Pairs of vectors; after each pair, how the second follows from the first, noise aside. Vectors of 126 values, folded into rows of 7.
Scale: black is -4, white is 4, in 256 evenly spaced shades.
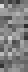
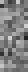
sign-scrambled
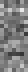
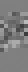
partly zeroed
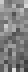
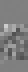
partly zeroed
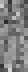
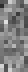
sign-scrambled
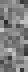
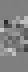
partly zeroed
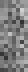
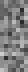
sign-scrambled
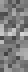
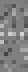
partly zeroed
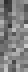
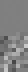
partly zeroed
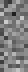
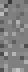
partly zeroed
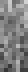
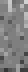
partly zeroed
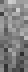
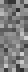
sign-scrambled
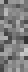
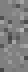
partly zeroed
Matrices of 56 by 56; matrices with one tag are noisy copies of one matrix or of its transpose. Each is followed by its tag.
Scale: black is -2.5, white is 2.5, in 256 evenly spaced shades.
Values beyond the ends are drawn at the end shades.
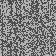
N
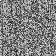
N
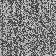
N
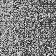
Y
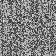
N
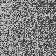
Y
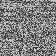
N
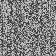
N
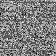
N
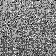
Y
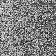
Y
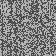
N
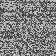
N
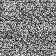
N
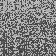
Y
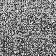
Y
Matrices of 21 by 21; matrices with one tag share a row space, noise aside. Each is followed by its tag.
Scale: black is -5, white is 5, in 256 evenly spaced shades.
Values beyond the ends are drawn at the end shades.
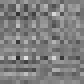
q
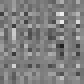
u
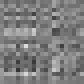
q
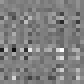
u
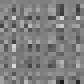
u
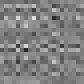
q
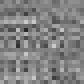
q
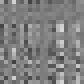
u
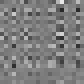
u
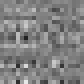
q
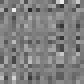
u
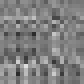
q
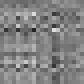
q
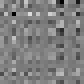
u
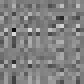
u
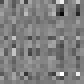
u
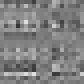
q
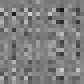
u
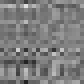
q
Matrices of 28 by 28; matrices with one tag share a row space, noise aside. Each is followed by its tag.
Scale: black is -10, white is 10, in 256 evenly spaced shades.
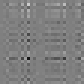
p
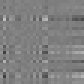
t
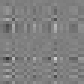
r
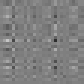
r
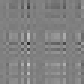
p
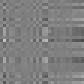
t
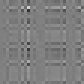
p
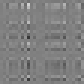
p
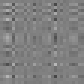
r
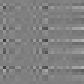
t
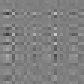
r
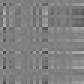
t
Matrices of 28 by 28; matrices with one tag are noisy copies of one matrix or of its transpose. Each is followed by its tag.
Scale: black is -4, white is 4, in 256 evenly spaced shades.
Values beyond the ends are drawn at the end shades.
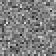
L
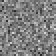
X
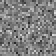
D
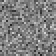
X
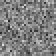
L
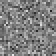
L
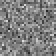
L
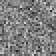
L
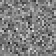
D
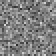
L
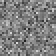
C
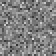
L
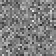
C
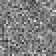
L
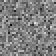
X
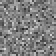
D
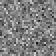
D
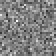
L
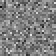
C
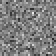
X
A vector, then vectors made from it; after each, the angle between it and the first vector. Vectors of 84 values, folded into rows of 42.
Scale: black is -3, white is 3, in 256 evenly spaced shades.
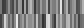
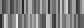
nearly parallel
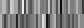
nearly opposite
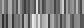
orthogonal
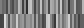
nearly parallel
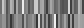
partly opposed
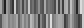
partly aligned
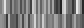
partly opposed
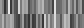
orthogonal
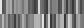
orthogonal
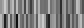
nearly opposite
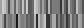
nearly opposite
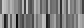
nearly opposite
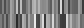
orthogonal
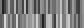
nearly parallel
